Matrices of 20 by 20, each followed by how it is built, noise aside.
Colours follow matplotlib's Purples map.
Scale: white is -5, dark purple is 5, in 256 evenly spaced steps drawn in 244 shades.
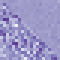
lower triangular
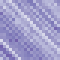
Toeplitz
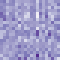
low rank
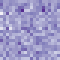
low rank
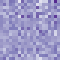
low rank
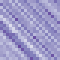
Toeplitz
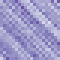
Toeplitz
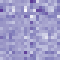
low rank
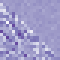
lower triangular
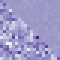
lower triangular
